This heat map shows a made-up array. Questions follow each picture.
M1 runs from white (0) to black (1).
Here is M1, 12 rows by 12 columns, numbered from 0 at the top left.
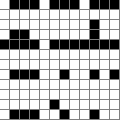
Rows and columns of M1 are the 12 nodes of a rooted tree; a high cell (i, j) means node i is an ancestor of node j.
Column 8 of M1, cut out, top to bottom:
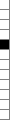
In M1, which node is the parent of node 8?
4
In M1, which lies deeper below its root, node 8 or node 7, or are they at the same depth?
node 7
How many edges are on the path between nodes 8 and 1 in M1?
6
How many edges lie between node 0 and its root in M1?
1
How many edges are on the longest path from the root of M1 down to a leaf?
6
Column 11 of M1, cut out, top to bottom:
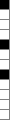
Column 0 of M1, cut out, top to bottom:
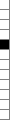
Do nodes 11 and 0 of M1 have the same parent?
no
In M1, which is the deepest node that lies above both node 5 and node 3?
0
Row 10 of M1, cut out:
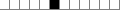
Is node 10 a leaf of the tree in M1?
no
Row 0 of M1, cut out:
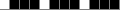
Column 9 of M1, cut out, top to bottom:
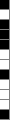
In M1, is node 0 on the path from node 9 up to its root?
yes
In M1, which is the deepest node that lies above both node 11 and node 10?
0
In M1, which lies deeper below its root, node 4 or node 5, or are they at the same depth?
node 5
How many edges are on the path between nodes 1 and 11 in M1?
2
